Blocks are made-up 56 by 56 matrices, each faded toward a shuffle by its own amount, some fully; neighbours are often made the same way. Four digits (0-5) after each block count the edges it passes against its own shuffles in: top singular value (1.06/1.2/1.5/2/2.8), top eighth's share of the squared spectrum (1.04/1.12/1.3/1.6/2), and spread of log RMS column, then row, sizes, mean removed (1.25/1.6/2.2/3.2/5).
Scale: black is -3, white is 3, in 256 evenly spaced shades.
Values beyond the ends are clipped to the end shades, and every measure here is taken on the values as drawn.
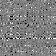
4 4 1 2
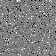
1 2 0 1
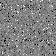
2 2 0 0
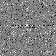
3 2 0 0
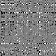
4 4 2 3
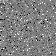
1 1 0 0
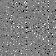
3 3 1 1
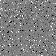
1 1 0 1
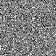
3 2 0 1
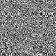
4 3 2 2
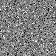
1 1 0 0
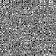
4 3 2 2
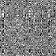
4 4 3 2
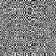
4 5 3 3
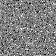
0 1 0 0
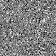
3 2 1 1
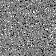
0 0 0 0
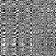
5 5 4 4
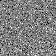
0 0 0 0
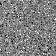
2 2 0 0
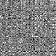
4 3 1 2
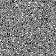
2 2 1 0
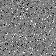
1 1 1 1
